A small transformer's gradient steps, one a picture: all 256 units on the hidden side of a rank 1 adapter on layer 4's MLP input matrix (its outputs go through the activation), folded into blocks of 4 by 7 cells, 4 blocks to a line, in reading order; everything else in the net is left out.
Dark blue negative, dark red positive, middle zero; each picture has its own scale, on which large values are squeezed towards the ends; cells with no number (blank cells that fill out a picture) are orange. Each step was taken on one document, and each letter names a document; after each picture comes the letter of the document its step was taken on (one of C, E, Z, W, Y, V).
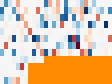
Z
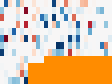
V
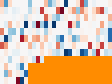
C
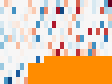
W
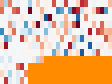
C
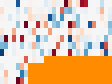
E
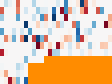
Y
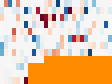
Z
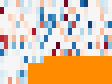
E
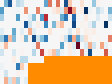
Z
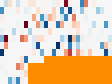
V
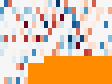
Z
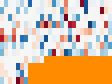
E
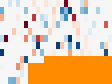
V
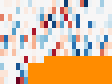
E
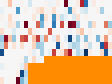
E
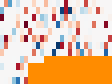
V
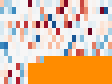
C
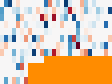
Z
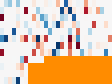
V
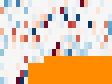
E
